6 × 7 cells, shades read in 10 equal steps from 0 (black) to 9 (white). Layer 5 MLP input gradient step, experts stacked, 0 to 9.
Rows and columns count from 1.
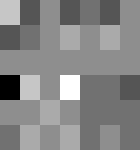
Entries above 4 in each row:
3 5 7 3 4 4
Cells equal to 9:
1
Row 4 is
0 7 5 9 4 4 3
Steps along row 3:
same same same same same same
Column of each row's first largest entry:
1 4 1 4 3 2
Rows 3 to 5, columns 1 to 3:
5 5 5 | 0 7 5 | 5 5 6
